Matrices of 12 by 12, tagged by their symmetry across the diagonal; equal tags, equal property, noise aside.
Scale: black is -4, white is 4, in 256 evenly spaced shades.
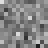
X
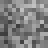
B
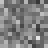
X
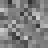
B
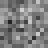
B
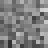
B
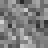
B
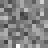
X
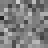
B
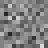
X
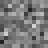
X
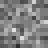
X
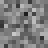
X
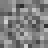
B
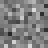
B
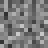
X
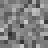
B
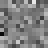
B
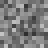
X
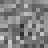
X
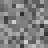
B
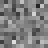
X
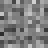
B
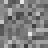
X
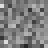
X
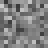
B
